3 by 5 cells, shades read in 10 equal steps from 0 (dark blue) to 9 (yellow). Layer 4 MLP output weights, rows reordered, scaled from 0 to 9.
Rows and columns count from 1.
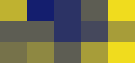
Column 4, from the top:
3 2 6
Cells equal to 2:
1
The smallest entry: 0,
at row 1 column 2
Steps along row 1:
down up up up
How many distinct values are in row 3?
5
